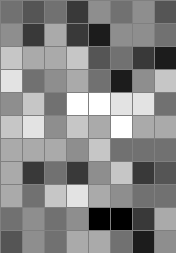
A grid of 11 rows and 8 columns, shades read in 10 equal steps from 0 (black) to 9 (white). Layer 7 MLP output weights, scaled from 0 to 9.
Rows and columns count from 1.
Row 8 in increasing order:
2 2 2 3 4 5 6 7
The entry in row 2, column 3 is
6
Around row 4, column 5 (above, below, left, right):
3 9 6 1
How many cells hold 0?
2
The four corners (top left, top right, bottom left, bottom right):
4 3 3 5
